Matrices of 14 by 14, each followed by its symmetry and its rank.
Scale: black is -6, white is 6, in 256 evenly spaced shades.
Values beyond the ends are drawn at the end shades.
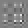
symmetric, rank one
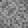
symmetric, full rank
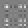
symmetric, rank one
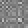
symmetric, rank three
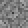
symmetric, full rank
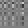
neither, rank one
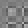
symmetric, rank one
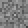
symmetric, full rank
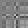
symmetric, rank one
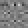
neither, rank two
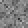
symmetric, full rank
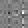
neither, rank two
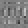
neither, rank two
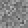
symmetric, full rank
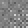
symmetric, rank three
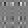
neither, rank one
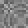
symmetric, rank three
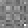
symmetric, rank three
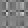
neither, rank one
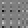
neither, rank one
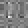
neither, rank two
